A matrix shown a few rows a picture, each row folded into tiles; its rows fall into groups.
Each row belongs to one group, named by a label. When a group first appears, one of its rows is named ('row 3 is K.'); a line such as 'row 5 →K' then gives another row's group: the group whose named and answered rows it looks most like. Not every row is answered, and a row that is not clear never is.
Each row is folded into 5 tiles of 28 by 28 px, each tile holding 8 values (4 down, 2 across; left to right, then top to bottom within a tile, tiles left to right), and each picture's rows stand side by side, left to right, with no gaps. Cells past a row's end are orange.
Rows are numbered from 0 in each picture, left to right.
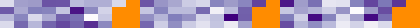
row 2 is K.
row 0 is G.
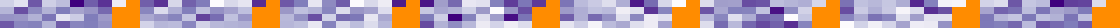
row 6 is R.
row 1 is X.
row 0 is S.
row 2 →X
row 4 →R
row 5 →G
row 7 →S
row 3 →K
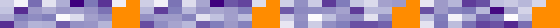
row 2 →G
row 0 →S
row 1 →S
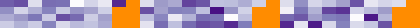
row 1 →G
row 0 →X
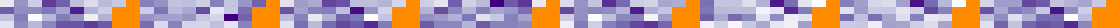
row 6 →R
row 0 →G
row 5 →R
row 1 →K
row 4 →G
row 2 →G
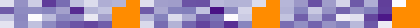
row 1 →G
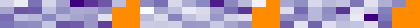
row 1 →R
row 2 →K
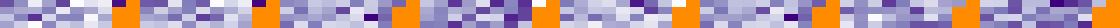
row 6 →G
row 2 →K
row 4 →R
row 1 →X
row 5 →K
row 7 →S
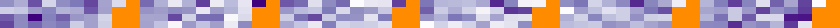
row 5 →S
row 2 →X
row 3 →R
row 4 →R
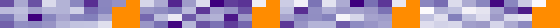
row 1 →S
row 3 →R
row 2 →S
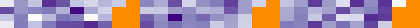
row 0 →G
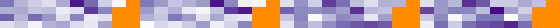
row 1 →R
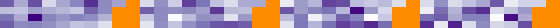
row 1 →G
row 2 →G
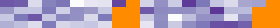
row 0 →X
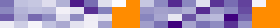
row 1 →S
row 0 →R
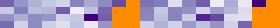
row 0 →K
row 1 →X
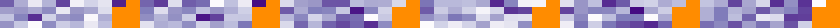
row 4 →G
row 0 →X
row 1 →X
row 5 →S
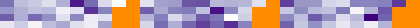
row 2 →K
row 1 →G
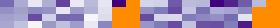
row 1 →S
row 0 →X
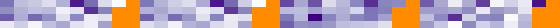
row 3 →X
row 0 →R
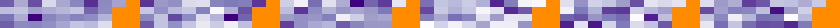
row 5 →G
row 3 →R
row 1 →K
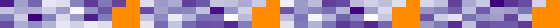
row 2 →G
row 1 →G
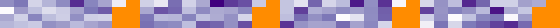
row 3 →G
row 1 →S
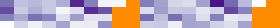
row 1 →R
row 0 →R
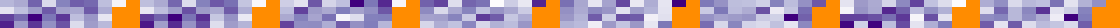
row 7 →K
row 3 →X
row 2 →S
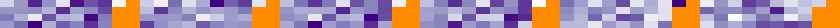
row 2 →S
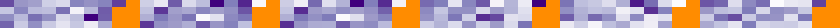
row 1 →S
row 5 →X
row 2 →S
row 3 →X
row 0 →K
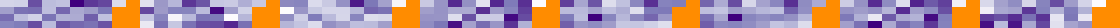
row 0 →S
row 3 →S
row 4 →K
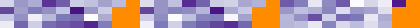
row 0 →G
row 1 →G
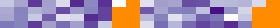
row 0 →S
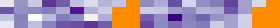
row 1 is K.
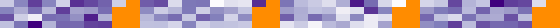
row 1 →X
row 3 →S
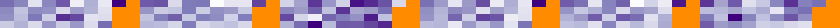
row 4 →X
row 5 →K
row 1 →X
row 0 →X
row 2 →S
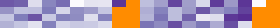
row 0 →X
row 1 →S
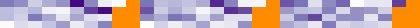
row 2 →X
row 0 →R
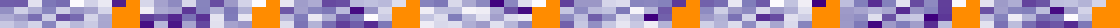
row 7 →G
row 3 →R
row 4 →K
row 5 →X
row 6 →S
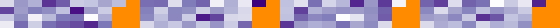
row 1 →X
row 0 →G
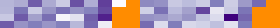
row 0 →S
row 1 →K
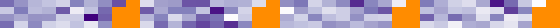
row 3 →R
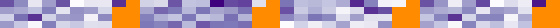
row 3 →X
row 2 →R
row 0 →X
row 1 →S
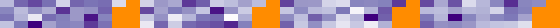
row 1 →G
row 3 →K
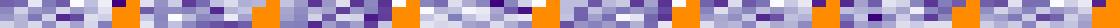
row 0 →X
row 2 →S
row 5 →X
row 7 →X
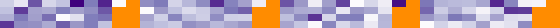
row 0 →S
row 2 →X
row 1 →R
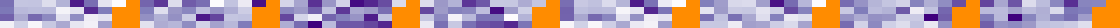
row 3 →G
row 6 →K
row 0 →R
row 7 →K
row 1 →X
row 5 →R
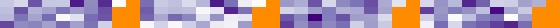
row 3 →G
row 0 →S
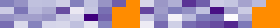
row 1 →G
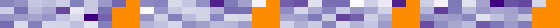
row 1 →R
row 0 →K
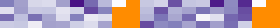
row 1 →S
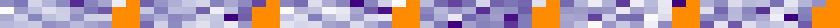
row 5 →K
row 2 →R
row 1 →K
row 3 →S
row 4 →X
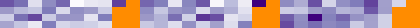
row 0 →X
